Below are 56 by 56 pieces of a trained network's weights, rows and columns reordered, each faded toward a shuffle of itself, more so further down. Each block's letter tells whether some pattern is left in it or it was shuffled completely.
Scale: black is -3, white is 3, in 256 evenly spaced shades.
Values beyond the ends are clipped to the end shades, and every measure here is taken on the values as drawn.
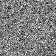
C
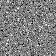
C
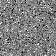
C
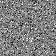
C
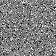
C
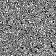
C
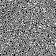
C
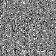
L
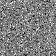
C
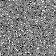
C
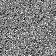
C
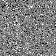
L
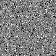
L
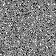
C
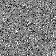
L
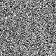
L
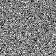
L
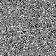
L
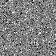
C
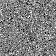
C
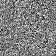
C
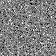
C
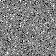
C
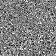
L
